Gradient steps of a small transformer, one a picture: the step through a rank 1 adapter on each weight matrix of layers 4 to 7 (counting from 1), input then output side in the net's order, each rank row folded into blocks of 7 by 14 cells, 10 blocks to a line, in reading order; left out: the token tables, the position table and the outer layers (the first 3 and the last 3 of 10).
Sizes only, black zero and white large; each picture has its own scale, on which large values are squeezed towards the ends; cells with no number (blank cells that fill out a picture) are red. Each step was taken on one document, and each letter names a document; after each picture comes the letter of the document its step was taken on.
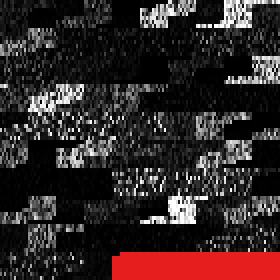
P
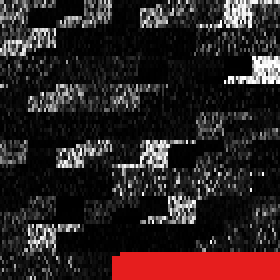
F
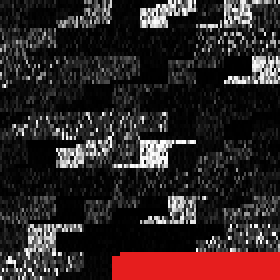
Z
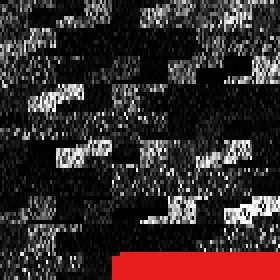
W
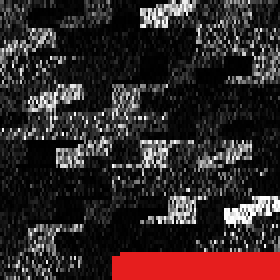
W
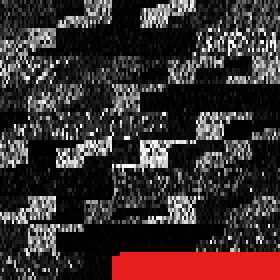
Z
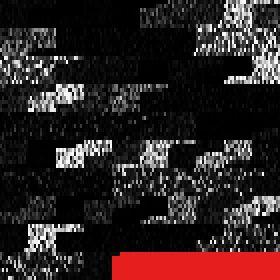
F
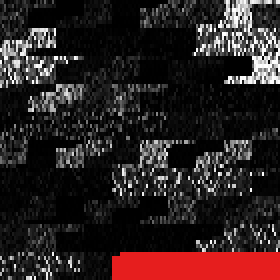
F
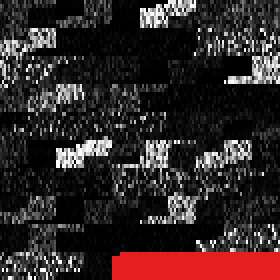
F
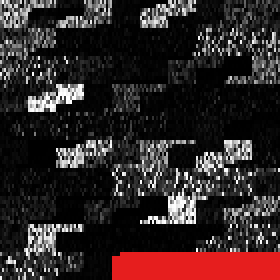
Z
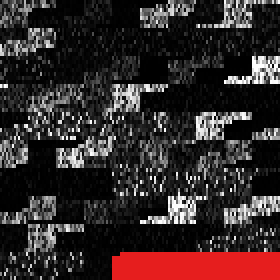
P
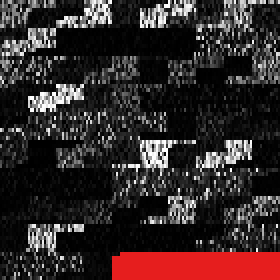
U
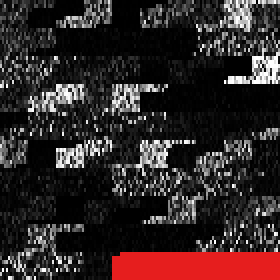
F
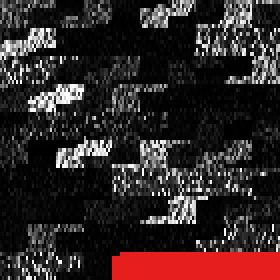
W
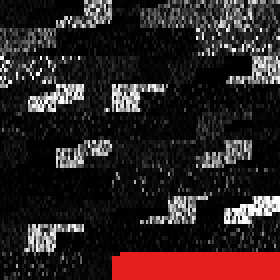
U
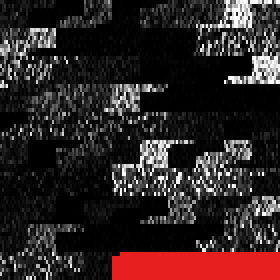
F
